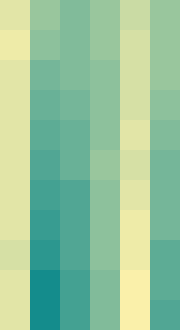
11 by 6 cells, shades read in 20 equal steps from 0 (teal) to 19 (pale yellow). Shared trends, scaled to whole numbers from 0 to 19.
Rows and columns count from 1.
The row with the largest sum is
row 2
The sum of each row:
74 75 71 68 66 64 61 61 57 55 54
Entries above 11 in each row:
2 2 2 2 2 2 2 2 2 2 2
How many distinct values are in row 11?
6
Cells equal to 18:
3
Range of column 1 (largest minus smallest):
2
